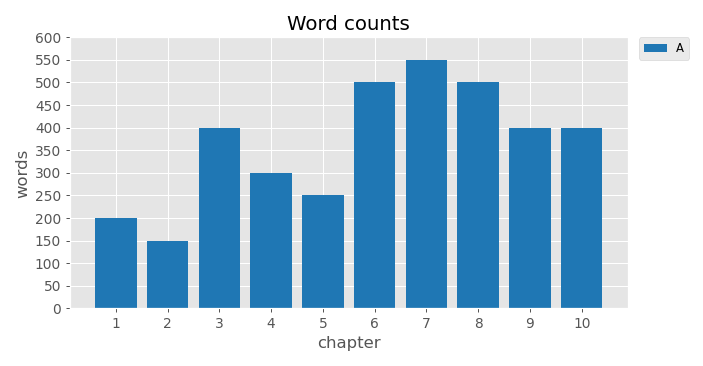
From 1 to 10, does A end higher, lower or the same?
higher
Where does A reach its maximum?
7
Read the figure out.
Title: Word counts
x-axis: chapter, ticks 1 2 3 4 5 6 7 8 9 10
y-axis: words, ticks 0 50 100 150 200 250 300 350 400 450 500 550 600
Legend: A
Values:
A: 200 150 400 300 250 500 550 500 400 400
